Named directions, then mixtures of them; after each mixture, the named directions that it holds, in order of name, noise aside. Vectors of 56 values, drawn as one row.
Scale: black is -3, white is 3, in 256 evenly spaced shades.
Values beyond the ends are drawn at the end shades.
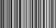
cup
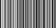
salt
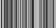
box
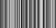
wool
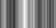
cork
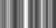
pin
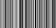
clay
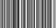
clay, cup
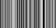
cup, salt, wool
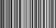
cup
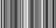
box, pin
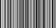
salt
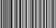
box, clay, cup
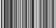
box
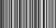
cup, wool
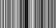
box, clay, pin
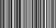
cup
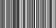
clay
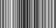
box, cork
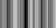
pin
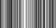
cork, cup, salt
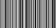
clay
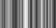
pin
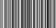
cup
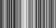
cork, cup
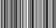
box, pin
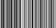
cup, salt, wool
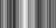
cork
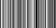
box, salt, wool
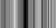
cork, pin
